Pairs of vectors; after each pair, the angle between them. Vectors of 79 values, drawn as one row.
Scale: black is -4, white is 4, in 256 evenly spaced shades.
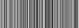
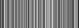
nearly opposite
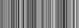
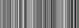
nearly opposite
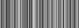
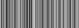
nearly parallel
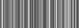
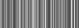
partly opposed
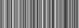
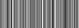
nearly parallel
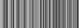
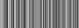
nearly parallel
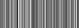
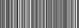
nearly parallel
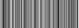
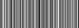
nearly opposite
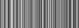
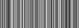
partly aligned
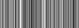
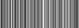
orthogonal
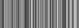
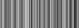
nearly opposite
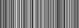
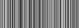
partly opposed
